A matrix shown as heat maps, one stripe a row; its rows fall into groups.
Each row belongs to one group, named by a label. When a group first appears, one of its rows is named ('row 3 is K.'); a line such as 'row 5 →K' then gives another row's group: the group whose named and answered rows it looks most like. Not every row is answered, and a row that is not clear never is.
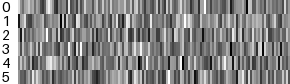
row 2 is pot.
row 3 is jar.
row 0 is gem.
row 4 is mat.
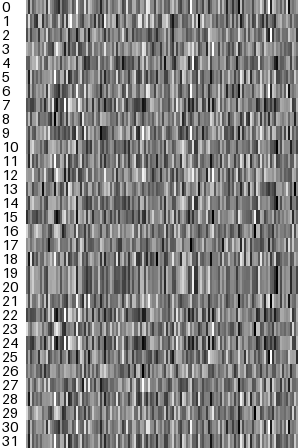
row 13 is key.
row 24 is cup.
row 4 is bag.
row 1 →key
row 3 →gem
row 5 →pot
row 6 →jar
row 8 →key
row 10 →bag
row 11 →pot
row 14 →bag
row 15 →cup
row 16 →gem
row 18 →pot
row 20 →bag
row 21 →jar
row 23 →gem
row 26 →mat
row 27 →jar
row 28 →pot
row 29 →gem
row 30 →jar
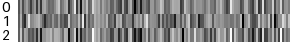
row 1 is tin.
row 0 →mat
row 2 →mat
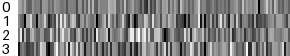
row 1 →cup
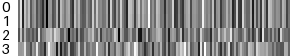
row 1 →key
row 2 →mat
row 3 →gem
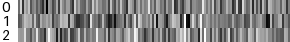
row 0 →key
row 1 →bag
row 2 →gem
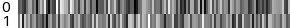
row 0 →cup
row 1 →key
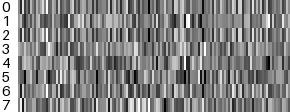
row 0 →pot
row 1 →tin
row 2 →pot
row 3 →gem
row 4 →bag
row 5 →cup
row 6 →pot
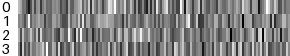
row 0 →tin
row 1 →tin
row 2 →jar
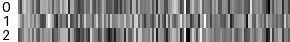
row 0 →bag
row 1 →gem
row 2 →bag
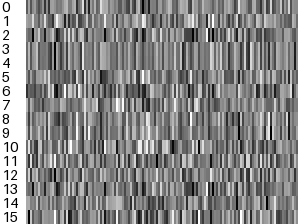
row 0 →mat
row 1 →gem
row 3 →key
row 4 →key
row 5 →jar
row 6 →cup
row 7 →tin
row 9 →jar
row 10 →key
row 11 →pot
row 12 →key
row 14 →tin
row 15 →pot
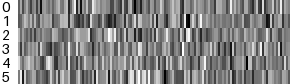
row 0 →mat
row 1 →bag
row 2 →tin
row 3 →jar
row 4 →gem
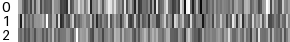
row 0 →tin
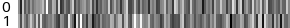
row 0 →pot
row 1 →jar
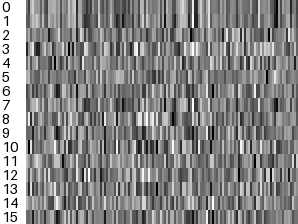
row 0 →bag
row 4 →key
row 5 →tin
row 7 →bag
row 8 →key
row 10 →pot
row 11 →gem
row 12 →jar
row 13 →pot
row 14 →gem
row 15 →cup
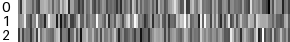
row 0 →bag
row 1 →gem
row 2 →mat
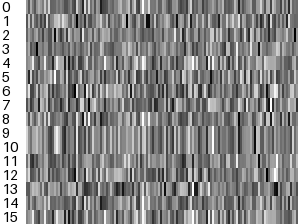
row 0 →jar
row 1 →mat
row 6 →tin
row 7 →mat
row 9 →gem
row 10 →gem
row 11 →tin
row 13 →bag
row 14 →jar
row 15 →gem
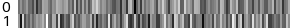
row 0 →mat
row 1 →pot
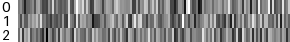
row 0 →tin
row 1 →jar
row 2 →key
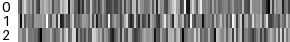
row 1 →pot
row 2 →mat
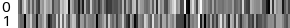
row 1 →cup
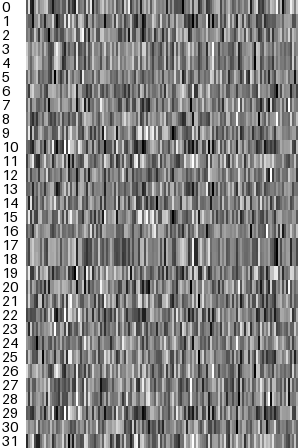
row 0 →tin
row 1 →cup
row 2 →mat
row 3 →gem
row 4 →gem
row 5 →key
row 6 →bag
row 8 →tin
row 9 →key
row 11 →gem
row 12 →mat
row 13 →cup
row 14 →pot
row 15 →key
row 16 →tin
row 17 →bag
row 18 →bag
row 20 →mat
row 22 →cup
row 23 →pot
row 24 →tin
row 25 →key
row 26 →gem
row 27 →jar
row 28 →jar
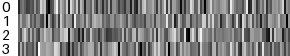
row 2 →bag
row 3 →mat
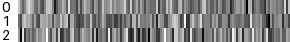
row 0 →gem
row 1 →bag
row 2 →pot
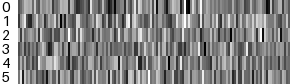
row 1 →gem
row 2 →jar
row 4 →mat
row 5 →key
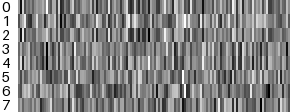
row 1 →gem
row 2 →pot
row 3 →key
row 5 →jar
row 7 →mat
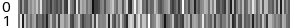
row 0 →jar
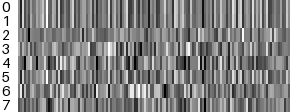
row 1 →pot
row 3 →tin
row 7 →cup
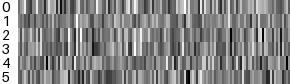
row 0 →gem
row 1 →tin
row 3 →jar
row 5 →bag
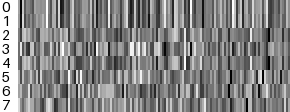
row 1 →pot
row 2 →bag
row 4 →bag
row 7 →gem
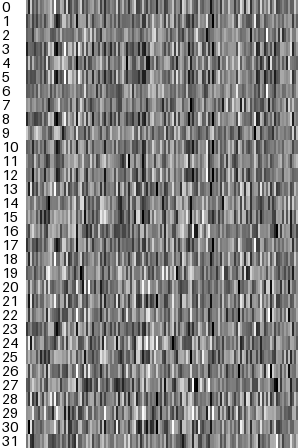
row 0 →pot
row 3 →cup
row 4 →mat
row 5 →cup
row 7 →mat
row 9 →gem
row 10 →cup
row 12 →cup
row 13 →pot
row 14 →mat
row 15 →mat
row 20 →jar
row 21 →pot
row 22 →jar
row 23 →cup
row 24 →key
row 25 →mat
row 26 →jar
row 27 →bag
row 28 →pot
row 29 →gem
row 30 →pot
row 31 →tin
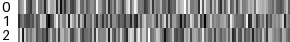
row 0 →gem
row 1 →cup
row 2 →key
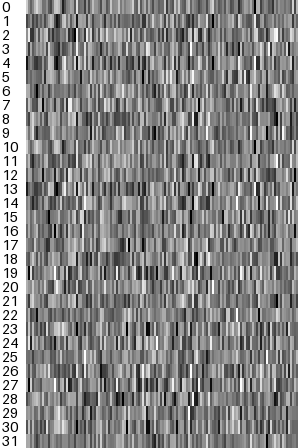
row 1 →cup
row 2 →tin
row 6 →tin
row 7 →key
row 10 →gem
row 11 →tin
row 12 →key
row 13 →cup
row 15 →mat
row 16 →key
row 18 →bag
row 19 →pot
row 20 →gem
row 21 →bag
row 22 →tin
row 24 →key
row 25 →tin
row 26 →jar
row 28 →bag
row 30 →mat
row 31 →tin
